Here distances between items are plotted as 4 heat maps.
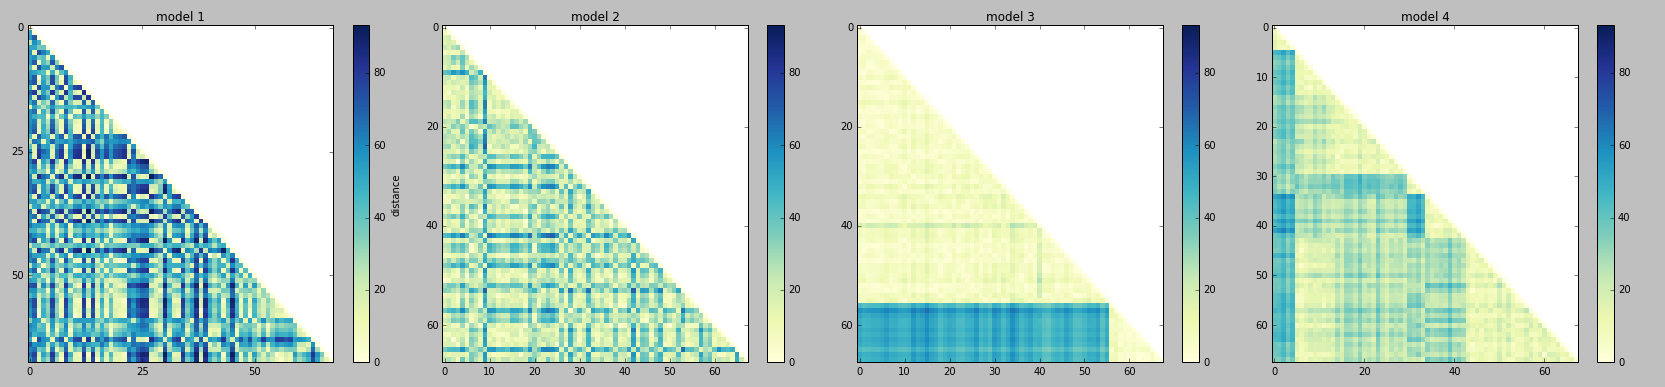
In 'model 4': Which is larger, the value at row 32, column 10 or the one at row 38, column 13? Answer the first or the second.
the first
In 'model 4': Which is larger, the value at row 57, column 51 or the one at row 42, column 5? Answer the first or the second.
the second
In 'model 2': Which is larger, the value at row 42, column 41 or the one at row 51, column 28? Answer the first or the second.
the first
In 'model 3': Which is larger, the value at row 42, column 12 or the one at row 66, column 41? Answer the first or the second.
the second
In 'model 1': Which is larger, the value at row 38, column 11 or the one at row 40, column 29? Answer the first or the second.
the second
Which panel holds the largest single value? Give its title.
model 1
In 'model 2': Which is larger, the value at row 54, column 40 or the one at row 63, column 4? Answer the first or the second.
the second
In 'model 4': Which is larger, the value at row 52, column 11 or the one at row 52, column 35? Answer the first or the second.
the second
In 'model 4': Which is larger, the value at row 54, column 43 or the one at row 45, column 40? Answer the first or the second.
the second
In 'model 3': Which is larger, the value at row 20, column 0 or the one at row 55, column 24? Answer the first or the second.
the second
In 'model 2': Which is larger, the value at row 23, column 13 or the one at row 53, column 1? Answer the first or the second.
the second
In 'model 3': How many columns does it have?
68
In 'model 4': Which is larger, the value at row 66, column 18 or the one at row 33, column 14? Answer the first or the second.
the second
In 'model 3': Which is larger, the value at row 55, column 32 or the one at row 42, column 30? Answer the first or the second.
the second
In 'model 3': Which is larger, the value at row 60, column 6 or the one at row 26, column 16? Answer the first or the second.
the first
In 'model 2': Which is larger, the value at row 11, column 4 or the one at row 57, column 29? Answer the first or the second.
the second
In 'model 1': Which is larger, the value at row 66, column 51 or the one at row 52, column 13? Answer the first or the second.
the first
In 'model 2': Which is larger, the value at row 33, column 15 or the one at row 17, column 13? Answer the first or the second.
the first
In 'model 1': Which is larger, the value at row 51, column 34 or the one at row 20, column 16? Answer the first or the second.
the first
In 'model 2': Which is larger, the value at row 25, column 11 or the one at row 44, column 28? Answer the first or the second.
the second
